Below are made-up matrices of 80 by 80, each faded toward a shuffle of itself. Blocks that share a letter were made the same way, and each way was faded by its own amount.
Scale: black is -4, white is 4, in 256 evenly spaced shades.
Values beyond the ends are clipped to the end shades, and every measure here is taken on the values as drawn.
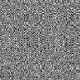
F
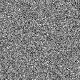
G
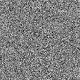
G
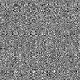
F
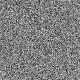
G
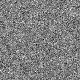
G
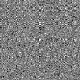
F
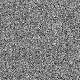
G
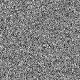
G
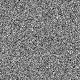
G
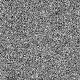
G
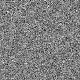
G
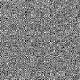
F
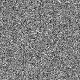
G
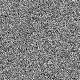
G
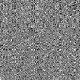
F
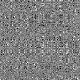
F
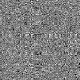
F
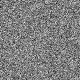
G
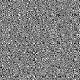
F
